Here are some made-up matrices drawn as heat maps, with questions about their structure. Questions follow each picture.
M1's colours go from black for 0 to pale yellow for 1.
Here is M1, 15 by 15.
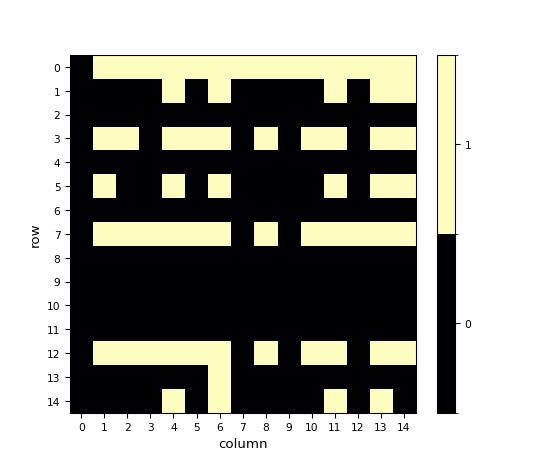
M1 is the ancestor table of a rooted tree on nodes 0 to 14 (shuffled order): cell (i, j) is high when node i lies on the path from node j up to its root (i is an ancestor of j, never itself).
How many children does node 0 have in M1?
2
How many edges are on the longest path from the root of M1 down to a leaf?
8
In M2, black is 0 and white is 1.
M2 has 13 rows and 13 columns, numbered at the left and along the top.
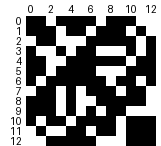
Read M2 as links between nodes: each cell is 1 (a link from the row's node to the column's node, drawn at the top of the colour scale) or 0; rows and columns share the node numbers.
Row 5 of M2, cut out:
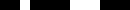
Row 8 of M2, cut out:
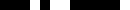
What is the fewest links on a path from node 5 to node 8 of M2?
1
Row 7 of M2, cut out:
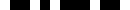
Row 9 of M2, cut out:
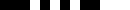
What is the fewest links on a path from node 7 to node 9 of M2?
1
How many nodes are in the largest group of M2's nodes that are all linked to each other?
3
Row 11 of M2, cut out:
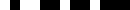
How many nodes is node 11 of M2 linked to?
5
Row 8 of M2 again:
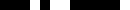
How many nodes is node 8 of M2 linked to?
4
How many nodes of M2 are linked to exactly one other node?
0
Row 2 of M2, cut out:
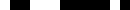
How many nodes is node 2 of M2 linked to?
5
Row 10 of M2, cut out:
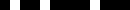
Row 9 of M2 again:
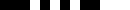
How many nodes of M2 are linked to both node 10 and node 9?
0
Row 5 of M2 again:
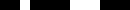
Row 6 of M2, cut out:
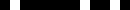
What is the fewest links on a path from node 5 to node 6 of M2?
2
